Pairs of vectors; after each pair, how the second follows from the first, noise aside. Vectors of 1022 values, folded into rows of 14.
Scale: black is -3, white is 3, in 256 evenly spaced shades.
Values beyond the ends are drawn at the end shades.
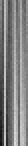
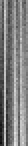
copied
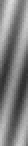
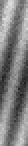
copied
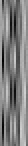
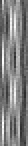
negated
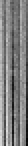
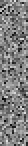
shuffled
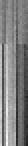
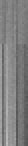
shrunk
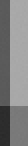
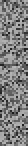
shuffled
